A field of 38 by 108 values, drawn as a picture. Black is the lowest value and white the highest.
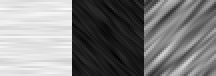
The table splits into one row of 3 panels. Panel 1,1: very high, streaked across, faint in contrast. Panel 1,2: very low, slanting down to the right, faint in contrast. Panel 1,3: middling, slanting up to the right, strong in contrast.
